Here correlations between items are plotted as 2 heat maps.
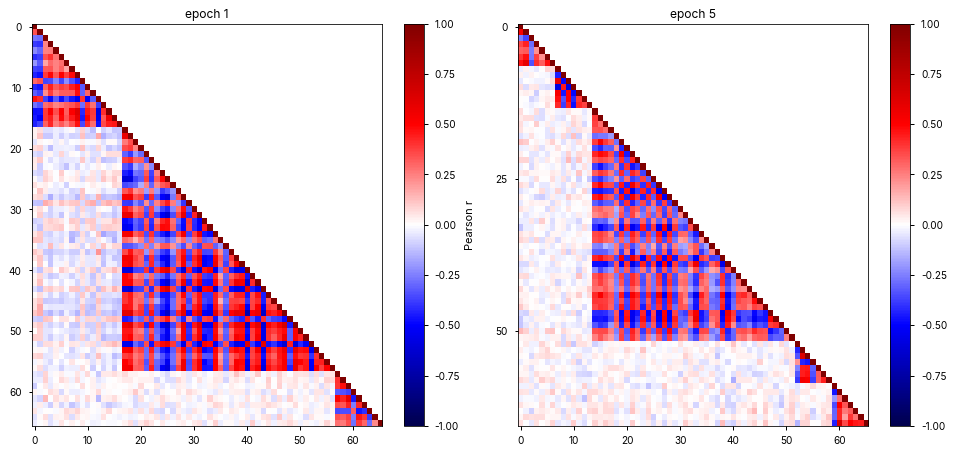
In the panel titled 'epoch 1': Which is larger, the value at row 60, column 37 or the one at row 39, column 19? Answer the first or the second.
the second
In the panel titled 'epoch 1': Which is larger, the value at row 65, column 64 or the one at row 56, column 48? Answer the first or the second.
the first
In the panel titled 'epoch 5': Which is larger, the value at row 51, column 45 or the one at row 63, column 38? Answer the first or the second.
the first
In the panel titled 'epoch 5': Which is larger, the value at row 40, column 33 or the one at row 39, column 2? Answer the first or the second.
the first
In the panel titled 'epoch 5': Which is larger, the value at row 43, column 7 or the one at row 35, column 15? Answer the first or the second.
the second
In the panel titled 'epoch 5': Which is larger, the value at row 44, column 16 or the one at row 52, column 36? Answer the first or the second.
the first
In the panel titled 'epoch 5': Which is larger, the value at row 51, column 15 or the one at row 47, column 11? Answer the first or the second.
the first
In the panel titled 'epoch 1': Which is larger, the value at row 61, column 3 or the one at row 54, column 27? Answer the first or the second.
the second
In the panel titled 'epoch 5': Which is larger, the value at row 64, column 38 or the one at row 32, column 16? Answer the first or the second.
the first
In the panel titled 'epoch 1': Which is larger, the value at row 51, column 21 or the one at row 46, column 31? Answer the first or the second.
the second
